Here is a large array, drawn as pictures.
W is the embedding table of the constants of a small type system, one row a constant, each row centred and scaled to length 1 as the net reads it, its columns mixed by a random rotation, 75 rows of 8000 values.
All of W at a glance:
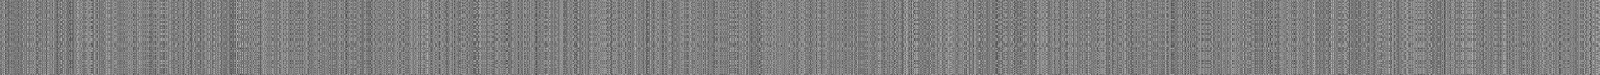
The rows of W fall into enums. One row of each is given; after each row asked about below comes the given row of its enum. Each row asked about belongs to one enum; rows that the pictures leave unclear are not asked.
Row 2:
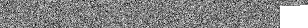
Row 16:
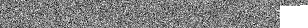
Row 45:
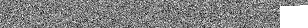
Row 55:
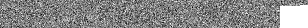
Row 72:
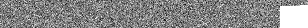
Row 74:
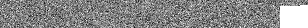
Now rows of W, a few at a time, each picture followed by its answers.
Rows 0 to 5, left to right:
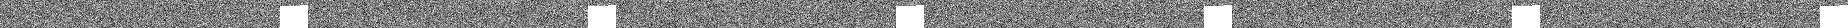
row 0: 72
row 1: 16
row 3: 45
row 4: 16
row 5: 45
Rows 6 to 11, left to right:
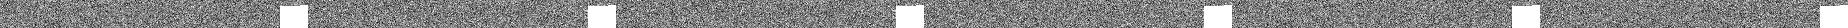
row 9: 72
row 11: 45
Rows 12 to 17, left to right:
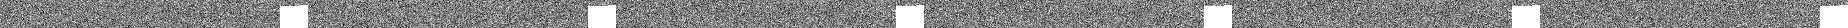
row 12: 45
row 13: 2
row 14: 16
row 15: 16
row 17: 72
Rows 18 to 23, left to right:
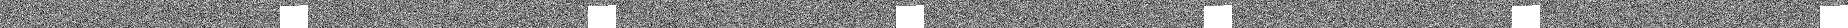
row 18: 45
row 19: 74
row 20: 2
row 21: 72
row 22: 72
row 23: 2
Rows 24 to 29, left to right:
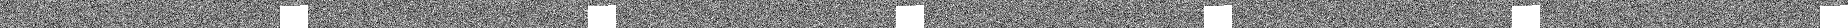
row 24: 2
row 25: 16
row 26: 72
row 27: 45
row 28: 72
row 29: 2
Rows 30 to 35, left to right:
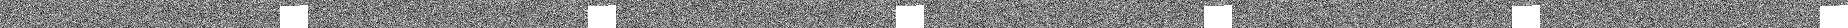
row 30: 45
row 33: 2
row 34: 2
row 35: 72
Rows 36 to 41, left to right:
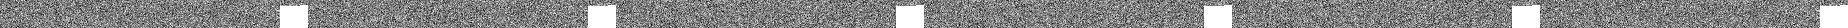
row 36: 16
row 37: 55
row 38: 2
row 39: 2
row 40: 2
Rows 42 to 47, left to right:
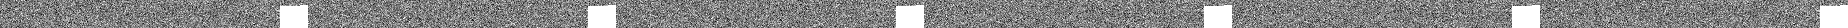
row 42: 16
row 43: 72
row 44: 72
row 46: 45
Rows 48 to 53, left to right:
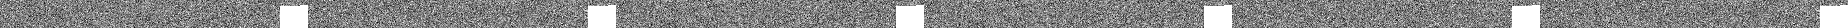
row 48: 74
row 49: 16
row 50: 2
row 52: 72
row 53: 16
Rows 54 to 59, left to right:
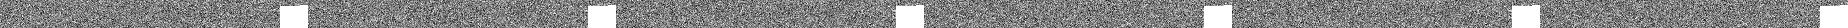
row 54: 45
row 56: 16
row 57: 72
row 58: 16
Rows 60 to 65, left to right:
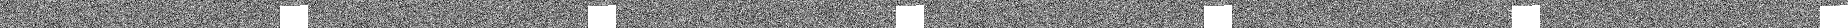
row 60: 2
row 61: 2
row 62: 55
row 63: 2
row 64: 16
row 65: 72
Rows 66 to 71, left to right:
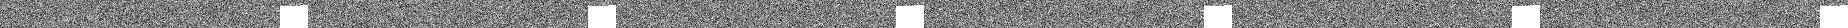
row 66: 55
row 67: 2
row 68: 72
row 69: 16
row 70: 72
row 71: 16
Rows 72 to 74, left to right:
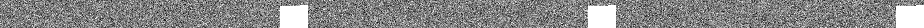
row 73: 16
